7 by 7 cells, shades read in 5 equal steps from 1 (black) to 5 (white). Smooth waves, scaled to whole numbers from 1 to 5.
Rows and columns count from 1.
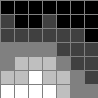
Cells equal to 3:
9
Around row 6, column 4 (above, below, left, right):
4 5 5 4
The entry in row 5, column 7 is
2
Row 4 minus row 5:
0 -1 -1 -1 -1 0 0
